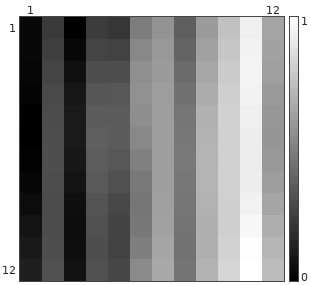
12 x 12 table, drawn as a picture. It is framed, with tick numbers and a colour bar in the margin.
Ninth with the highest average: bottom right. Slope: up to the right. Grain: streaks running down.
